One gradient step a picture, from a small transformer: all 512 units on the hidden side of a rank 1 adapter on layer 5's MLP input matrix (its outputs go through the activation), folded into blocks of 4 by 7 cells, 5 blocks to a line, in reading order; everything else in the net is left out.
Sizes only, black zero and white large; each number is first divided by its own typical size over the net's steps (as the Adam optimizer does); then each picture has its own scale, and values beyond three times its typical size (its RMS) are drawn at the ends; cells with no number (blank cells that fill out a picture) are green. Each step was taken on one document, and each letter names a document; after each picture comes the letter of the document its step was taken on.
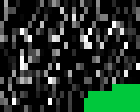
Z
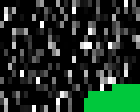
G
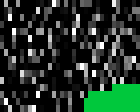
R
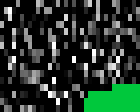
R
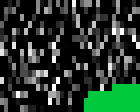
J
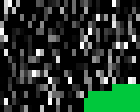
Z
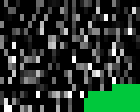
R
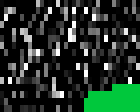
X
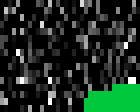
Z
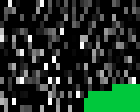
Z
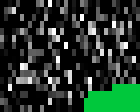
Z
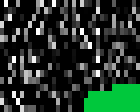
R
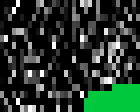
R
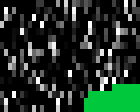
G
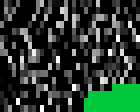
X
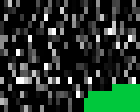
Z
